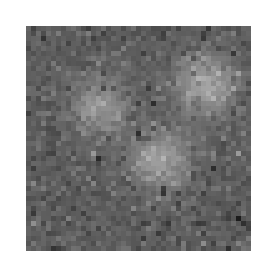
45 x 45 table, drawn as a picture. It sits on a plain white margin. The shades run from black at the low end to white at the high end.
Average level on the scale: 40%. Odd rows or columns: none. Bumps: three.
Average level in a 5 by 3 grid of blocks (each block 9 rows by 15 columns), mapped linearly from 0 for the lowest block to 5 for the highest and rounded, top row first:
002 / 225 / 142 / 031 / 000
